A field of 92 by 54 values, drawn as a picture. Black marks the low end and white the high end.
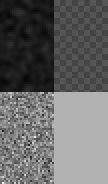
The table splits into 2 rows of 2 panels. Panel 1,1: very low, blotchy, faint in contrast. Panel 1,2: low, checkered, faint in contrast. Panel 2,1: middling, fine-grained, strong in contrast. Panel 2,2: high, flat.
